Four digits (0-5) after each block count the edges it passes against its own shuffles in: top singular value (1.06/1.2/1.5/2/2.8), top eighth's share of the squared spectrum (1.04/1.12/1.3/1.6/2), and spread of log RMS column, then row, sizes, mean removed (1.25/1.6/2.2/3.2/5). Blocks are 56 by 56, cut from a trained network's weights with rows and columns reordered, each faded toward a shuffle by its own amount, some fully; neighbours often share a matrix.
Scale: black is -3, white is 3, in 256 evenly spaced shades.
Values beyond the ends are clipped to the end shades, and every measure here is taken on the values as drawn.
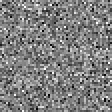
0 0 0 0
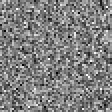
0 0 0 0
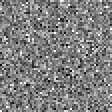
0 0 0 0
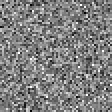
0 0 0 0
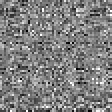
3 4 1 3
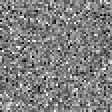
0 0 1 0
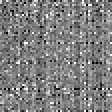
3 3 0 3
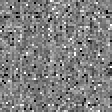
2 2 0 1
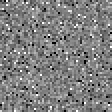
0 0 0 0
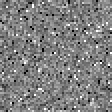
0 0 0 0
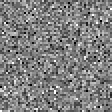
1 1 0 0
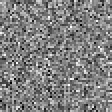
2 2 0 0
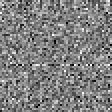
3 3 0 2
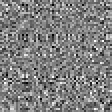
3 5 2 3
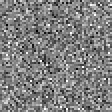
1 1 0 0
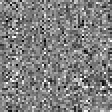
3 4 3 1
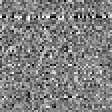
4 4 1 3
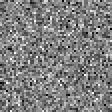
1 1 0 0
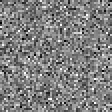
0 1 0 0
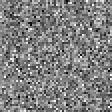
2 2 0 0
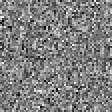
2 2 1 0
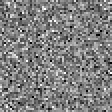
1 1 0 0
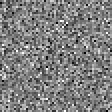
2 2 0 0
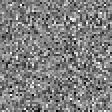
2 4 2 2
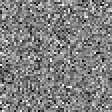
2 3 2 1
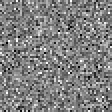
0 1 1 0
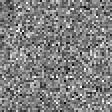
2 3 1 1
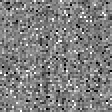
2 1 0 0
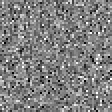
2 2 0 0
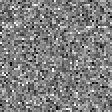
1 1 0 0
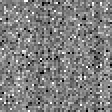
2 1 0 0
